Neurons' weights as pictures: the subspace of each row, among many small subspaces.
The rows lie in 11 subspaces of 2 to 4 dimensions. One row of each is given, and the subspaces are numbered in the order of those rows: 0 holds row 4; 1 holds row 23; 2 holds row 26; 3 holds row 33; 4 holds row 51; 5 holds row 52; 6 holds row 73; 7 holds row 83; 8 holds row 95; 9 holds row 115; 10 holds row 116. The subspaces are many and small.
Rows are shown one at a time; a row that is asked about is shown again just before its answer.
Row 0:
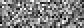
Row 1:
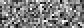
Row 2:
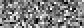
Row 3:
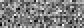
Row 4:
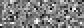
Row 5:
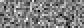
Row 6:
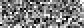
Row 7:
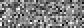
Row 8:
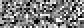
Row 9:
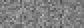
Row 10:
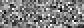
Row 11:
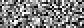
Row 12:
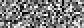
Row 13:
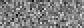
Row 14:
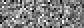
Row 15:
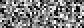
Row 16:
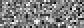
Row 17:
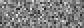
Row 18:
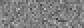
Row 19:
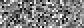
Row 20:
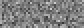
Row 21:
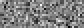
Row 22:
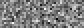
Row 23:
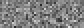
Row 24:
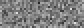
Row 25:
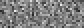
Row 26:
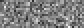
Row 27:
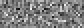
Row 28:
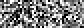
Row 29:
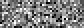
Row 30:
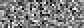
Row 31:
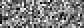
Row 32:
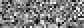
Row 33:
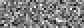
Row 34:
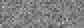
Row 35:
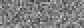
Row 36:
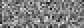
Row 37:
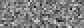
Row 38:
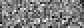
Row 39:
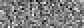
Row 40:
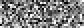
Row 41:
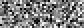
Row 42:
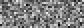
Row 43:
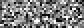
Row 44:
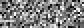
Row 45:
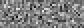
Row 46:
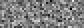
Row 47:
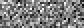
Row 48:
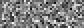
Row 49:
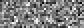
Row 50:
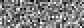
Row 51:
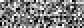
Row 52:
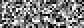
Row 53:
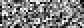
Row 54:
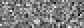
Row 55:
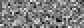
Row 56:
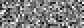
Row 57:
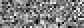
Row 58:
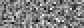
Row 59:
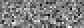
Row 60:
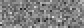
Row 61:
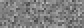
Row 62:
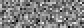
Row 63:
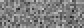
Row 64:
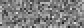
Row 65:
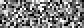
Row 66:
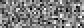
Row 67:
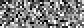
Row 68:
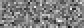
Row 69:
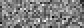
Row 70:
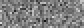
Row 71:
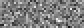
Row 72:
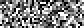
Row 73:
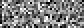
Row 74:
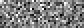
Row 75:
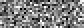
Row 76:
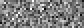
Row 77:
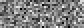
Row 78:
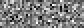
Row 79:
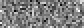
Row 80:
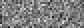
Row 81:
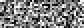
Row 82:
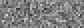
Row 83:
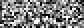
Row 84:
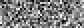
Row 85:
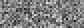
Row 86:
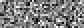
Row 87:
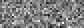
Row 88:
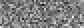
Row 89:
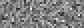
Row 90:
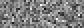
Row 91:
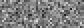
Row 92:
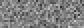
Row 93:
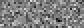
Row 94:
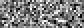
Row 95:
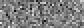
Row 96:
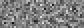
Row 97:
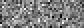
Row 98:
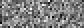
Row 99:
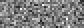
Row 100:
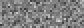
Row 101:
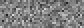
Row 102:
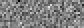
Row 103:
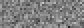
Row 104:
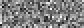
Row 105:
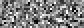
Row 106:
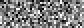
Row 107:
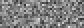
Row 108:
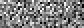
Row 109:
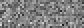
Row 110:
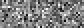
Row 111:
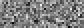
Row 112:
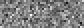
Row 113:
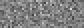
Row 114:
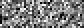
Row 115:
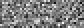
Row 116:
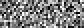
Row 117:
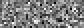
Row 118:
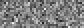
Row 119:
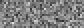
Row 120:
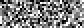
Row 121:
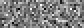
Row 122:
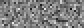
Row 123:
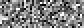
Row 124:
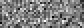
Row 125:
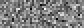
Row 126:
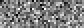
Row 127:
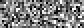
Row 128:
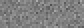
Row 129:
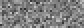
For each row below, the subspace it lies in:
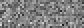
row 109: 4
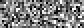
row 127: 8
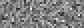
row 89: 6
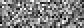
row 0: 9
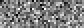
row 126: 10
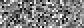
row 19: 1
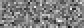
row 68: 7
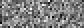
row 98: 6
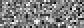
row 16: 9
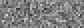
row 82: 0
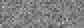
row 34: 5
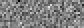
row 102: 10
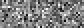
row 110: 0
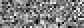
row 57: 10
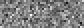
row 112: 0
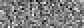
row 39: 8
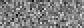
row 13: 4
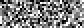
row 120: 9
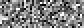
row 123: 6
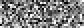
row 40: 0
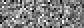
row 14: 5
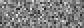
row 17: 9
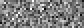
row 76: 2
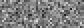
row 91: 0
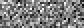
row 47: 10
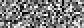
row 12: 10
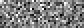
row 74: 10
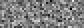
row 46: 8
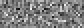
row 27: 0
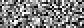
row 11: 10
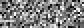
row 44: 10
